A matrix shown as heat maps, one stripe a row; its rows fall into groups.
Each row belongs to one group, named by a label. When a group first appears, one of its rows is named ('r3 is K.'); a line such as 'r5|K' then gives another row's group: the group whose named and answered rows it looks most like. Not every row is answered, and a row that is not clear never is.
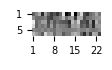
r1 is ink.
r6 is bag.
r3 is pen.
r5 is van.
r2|ink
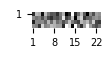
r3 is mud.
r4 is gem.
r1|ink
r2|ink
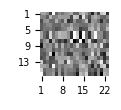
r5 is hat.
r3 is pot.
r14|bag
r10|hat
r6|gem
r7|gem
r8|ink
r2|gem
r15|pen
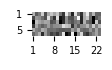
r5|pen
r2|pot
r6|ink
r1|gem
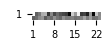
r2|hat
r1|pen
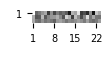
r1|pen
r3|van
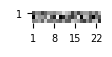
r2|pot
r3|bag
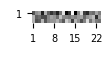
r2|van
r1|ink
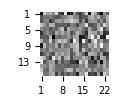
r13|pen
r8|gem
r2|hat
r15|van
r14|pen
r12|bag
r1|pot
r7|hat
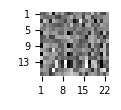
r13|pot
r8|hat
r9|pot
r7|mud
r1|hat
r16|mud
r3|ink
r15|bag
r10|bag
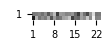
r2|mud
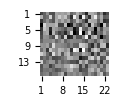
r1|mud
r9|bag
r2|gem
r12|hat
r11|bag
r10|gem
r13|pen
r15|hat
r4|pot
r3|mud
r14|mud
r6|ink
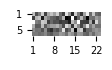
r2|ink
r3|pen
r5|ink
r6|ink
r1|gem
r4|gem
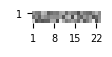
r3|van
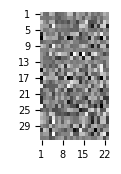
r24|pen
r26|pen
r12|ink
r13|van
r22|mud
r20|pot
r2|ink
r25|hat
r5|pen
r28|bag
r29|gem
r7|pot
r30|ink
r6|mud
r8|hat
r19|van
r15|mud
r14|van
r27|bag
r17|pot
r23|pot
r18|mud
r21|hat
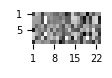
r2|bag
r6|bag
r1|ink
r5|mud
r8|pot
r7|gem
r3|bag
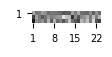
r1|pen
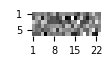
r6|hat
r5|van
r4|gem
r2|ink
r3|pen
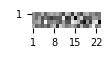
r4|van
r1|gem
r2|ink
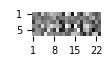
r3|pot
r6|bag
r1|gem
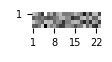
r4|hat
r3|bag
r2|hat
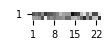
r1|hat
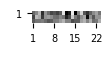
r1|ink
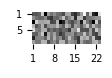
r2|ink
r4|gem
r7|mud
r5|pen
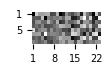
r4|hat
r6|bag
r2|hat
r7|hat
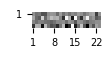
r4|ink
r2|gem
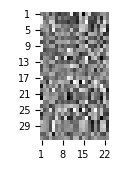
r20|bag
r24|mud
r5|bag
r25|gem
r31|hat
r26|mud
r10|van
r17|van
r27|pot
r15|ink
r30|bag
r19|mud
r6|mud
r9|pen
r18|gem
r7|pen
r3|pen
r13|pen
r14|mud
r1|ink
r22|pot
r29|bag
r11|hat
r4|bag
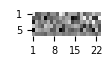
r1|van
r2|hat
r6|van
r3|mud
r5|pot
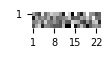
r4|ink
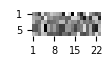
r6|pen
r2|bag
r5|hat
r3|van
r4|hat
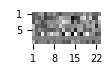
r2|hat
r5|ink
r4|van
